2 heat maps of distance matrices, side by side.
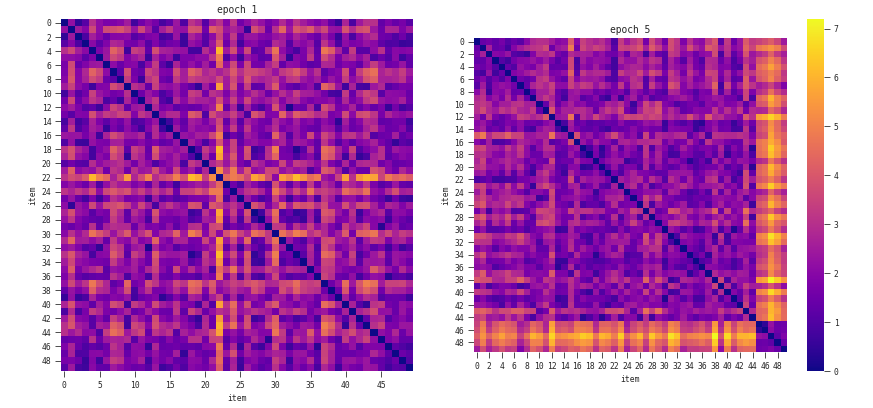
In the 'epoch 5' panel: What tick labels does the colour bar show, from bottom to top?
0, 1, 2, 3, 4, 5, 6, 7
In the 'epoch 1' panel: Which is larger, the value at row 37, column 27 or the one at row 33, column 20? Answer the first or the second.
the first
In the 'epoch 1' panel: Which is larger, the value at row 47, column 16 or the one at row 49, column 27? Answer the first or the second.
the first
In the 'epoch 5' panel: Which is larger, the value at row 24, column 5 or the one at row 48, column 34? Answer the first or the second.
the second
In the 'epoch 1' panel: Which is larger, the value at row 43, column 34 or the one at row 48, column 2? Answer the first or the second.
the first
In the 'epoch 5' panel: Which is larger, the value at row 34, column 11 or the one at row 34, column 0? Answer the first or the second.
the second
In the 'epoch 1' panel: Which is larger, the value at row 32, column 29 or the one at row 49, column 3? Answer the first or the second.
the first
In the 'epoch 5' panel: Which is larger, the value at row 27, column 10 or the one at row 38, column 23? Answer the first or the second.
the first
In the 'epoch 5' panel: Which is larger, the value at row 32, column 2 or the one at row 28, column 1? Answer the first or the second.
the second
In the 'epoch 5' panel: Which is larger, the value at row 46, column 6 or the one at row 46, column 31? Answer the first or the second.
the second
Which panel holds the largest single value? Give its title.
epoch 5
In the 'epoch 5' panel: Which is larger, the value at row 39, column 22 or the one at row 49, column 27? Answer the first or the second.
the second
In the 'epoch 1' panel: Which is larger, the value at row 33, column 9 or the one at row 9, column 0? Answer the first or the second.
the second
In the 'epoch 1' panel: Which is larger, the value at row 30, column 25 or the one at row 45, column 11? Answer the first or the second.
the first
